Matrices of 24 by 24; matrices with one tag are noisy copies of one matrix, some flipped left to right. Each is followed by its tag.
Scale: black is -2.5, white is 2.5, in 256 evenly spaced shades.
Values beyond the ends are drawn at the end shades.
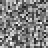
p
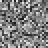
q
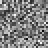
q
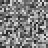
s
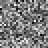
q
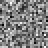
p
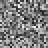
q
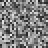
s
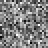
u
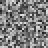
p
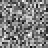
u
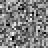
p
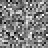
u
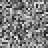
u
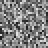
u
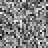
u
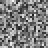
p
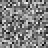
u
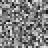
p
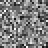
s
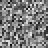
u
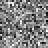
u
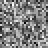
u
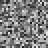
s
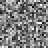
p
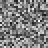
q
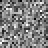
u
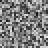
p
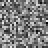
s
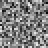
p
